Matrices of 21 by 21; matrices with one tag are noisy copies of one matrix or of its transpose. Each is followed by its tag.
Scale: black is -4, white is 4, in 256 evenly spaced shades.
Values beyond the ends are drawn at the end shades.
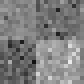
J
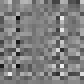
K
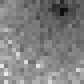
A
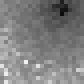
A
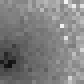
A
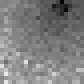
A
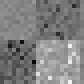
J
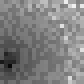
A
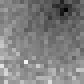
A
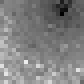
A
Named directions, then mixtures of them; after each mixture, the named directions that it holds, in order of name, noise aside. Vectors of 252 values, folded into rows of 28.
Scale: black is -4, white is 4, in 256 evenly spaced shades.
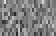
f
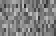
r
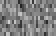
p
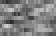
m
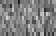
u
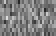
f, u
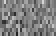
f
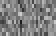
f, p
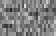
m, r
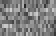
m, r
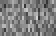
r, u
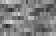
m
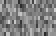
p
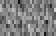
p, u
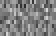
p, r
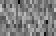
p, u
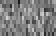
u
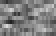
m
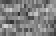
m, r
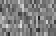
p, r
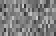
f, r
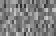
p, r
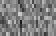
f, p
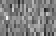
r, u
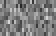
p, r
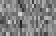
f, p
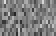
f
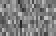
f, p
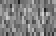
u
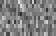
p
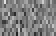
f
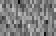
p, u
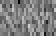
p, u
